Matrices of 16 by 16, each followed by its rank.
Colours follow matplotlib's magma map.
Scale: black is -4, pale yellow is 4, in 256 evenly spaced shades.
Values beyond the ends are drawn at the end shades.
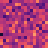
full rank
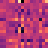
three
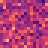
full rank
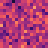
full rank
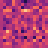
three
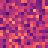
full rank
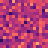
full rank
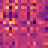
three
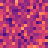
full rank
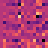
three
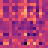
three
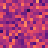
full rank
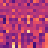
three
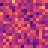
full rank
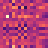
three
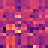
three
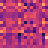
three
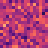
full rank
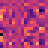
three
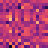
three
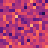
full rank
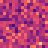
full rank
